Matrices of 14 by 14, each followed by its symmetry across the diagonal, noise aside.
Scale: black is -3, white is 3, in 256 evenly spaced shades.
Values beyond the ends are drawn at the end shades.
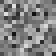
symmetric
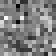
antisymmetric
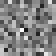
neither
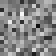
neither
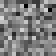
neither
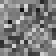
symmetric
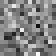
neither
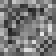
symmetric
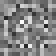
symmetric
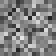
symmetric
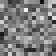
neither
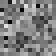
symmetric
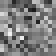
antisymmetric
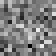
neither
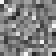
symmetric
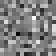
antisymmetric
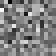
antisymmetric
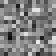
antisymmetric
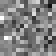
neither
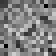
symmetric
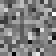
antisymmetric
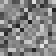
symmetric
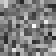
neither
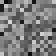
symmetric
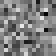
neither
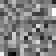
antisymmetric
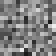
antisymmetric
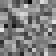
antisymmetric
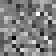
antisymmetric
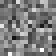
neither
